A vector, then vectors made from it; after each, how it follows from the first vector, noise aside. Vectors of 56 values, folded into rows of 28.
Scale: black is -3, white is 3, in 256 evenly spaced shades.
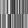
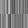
shrunk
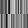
negated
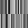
negated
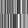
reversed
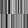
negated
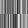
reversed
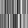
reversed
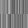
shrunk
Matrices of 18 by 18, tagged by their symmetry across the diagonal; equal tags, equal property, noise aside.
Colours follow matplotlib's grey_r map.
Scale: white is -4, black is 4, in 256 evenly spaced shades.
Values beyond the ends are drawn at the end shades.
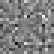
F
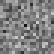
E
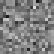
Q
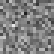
F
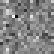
Q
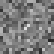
E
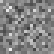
E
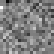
F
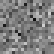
E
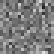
Q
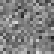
F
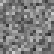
E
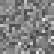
E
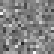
Q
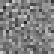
F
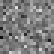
Q
